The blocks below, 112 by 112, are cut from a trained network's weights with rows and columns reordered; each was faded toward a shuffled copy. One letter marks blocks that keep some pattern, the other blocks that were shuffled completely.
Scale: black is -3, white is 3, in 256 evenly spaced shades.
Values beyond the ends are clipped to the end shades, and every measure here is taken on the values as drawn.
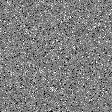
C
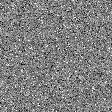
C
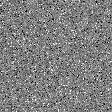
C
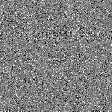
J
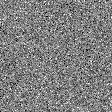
C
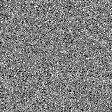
J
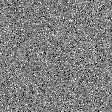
C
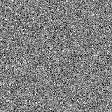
J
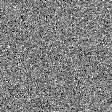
C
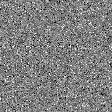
J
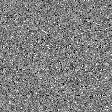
J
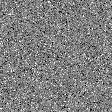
C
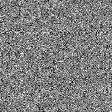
J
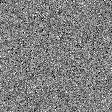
C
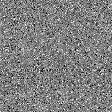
J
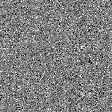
J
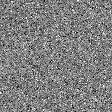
C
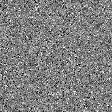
J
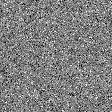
C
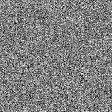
J
